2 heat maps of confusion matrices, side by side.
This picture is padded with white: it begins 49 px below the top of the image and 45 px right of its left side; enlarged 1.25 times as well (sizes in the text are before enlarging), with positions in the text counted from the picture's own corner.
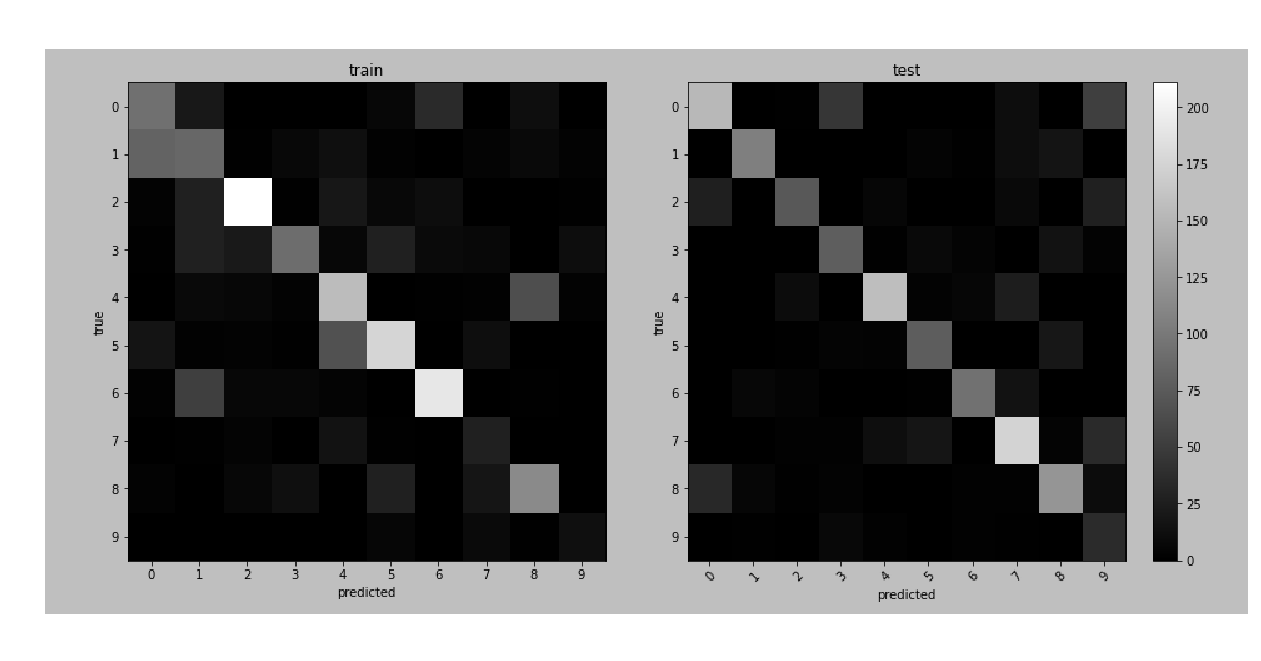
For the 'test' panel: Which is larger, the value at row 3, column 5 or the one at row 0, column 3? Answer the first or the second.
the second
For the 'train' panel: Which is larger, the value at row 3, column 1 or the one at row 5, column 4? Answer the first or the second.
the second
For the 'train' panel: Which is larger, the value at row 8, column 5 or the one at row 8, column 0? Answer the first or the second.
the first
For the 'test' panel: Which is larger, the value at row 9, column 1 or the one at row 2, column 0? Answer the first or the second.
the second
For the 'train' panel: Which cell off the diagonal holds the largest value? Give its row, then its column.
1, 0
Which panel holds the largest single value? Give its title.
train
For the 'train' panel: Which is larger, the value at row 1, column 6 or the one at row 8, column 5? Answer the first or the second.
the second
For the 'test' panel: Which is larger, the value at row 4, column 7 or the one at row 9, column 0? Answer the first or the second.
the first
